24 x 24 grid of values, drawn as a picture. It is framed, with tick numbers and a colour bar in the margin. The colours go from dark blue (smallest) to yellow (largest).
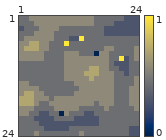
No row or column stands out. Five lone cells stand out: three far higher and two far lower than their neighbours. The top right is the ninth with the lowest average. Values change most from cell to cell in the top middle.
